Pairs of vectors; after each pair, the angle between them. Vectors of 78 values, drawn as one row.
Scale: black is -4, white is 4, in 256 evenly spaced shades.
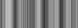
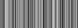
partly aligned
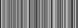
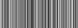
partly opposed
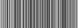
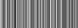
partly aligned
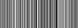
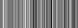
orthogonal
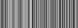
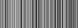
partly aligned
